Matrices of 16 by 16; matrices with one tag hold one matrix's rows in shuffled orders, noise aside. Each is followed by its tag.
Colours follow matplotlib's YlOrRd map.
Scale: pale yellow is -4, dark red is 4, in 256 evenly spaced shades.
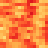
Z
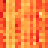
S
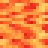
Z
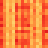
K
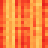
K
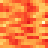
Z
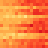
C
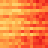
C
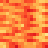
Z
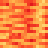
Z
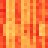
S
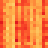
K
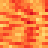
Z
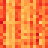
S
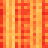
K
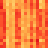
S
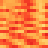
Z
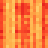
K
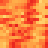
Z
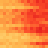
C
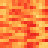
Z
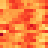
Z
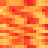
Z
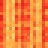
K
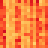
S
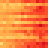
C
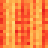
K
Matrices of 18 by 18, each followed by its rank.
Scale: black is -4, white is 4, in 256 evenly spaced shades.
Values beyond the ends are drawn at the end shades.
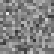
full rank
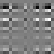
one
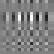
one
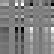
one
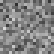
full rank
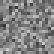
full rank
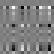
one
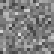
full rank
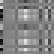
one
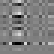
one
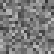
full rank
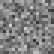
full rank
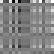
one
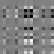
one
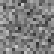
full rank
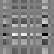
one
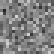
full rank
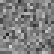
full rank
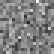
full rank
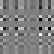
one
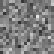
full rank
